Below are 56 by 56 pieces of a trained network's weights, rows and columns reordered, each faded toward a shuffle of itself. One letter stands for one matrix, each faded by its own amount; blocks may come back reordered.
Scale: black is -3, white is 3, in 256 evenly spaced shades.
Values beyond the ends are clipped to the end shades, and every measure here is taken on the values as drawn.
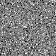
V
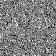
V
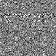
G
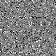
V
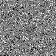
V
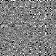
G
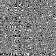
G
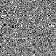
G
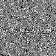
V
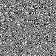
V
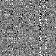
G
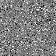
V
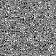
V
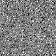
V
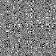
G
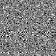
G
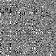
G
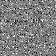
V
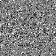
V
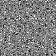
V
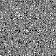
G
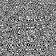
G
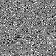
V
